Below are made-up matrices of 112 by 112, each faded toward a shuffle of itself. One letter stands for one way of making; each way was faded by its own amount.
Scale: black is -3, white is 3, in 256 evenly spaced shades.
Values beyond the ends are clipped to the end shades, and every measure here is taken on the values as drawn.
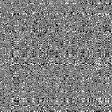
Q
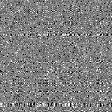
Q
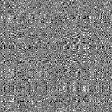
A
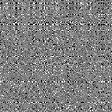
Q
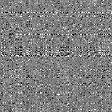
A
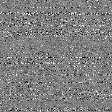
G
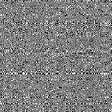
Q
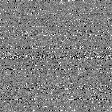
G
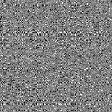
Q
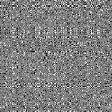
Q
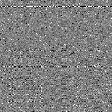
Q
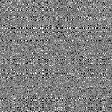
A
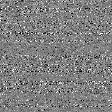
G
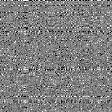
Q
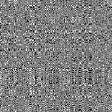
A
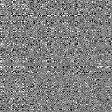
A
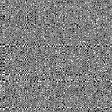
Q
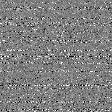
G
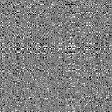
A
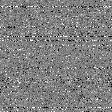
G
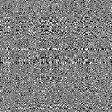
A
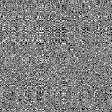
Q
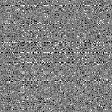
Q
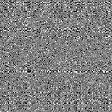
Q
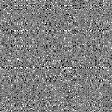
Q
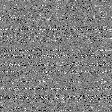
G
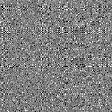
Q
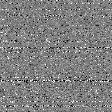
G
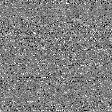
G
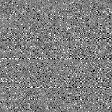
Q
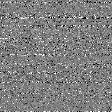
G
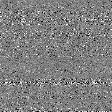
G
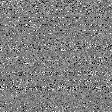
G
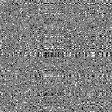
Q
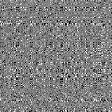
A
